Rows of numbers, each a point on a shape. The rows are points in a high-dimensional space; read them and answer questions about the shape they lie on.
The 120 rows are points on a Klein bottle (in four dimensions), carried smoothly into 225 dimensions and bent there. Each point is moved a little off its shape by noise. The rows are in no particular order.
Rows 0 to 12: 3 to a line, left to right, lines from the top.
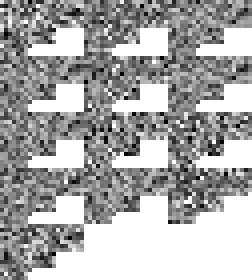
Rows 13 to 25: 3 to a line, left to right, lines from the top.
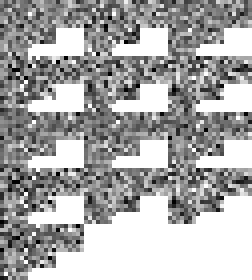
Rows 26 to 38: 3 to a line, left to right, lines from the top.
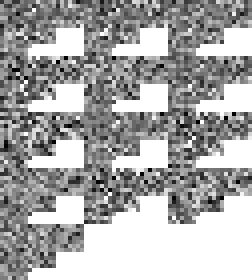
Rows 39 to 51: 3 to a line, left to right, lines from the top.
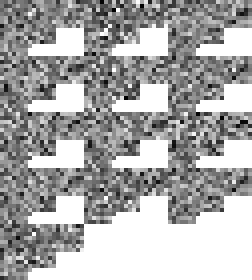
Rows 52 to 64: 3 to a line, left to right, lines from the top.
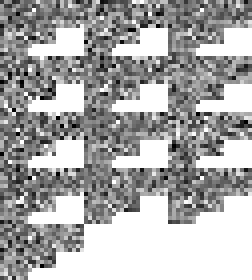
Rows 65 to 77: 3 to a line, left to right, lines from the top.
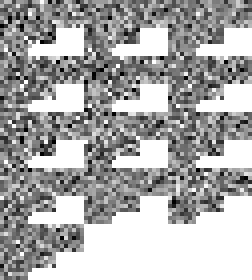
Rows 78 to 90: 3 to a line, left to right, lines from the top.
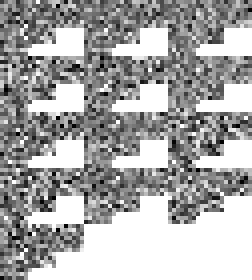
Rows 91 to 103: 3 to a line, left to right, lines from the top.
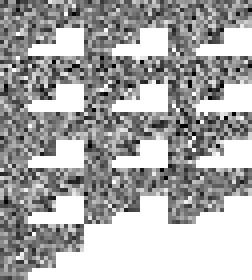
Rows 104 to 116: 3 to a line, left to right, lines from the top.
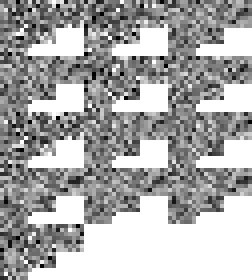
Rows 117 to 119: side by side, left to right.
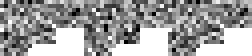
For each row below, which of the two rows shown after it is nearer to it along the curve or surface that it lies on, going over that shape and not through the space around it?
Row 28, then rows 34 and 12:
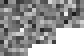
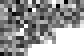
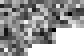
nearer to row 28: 34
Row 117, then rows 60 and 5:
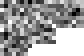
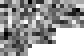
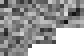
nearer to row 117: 60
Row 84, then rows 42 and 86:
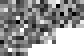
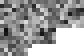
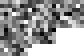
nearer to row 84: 42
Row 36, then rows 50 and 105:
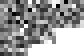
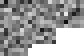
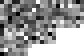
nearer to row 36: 105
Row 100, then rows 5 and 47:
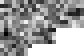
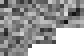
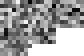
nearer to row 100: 5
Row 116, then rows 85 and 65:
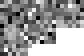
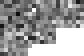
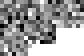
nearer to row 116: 65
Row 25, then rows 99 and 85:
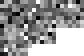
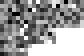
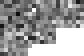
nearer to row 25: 99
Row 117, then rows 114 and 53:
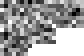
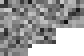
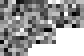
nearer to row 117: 53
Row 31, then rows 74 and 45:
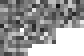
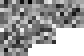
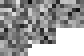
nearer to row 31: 74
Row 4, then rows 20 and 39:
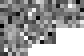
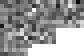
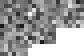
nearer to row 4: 20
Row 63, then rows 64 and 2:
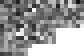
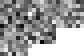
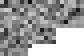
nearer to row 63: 64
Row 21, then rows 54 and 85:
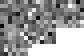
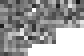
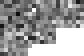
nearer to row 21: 54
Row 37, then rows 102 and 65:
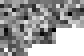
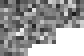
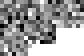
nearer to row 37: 65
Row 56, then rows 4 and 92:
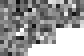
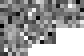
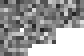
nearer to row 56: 92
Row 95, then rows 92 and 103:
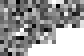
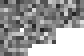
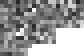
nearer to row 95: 103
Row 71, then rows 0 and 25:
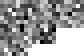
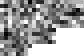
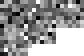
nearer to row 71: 0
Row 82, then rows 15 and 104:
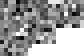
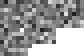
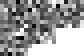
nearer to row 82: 104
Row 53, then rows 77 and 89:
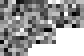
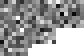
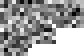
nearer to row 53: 89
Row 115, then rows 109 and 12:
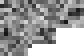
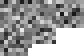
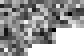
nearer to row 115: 12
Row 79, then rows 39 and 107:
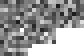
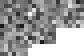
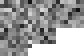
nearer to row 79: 39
